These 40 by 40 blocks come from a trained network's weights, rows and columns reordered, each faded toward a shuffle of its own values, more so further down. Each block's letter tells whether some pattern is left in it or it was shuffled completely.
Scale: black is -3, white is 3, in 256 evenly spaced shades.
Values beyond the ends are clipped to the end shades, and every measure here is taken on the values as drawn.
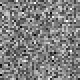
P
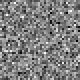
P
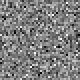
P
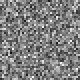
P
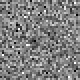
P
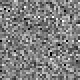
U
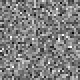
P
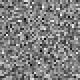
P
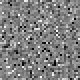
P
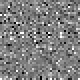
U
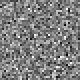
P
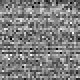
U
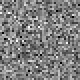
P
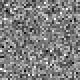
P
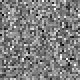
P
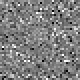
U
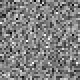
P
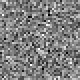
P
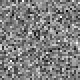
P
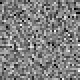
P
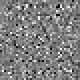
U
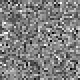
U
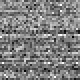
U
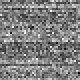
U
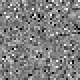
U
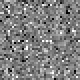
U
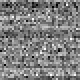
U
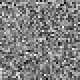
P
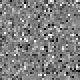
U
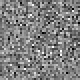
P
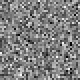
P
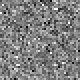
P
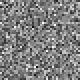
P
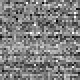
U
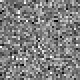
U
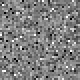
P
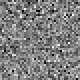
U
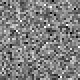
P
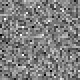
P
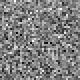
P
